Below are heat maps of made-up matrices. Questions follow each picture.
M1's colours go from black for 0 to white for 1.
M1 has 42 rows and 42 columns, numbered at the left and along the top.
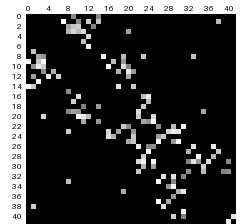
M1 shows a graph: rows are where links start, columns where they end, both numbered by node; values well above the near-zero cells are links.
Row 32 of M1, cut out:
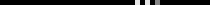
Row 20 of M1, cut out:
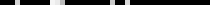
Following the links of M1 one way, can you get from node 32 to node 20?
yes
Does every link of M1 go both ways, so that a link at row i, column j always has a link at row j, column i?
yes
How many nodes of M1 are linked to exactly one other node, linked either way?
9
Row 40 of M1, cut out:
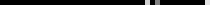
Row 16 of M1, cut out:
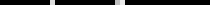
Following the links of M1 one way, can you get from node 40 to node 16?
yes
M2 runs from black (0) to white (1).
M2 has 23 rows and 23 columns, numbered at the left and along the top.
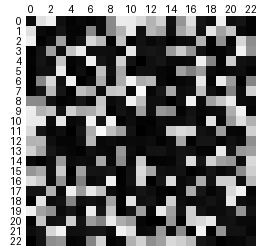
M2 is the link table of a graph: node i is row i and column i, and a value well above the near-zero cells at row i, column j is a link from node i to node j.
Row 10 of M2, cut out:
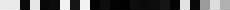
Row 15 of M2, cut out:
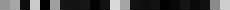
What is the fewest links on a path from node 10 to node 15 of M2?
2
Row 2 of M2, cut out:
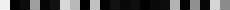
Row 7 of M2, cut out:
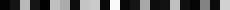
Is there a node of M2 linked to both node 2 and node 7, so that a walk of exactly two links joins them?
yes
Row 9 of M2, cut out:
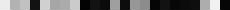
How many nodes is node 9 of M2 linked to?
12
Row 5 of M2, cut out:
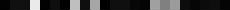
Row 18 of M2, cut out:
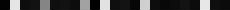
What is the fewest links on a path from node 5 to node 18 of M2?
3
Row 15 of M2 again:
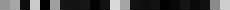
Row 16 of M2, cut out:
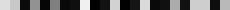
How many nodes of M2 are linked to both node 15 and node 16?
6
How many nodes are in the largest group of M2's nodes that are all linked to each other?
5
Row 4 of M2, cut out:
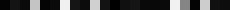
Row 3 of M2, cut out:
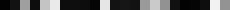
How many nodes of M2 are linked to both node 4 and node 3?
0
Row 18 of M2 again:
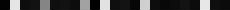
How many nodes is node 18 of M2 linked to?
6
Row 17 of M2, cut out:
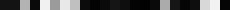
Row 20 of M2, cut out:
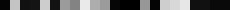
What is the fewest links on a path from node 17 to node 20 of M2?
1
